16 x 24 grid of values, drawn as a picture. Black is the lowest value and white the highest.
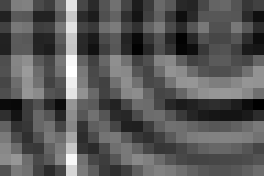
Odd lines: column 7. Calmest part: bottom right. Rings: centred on the top right. Mirror symmetry: none.
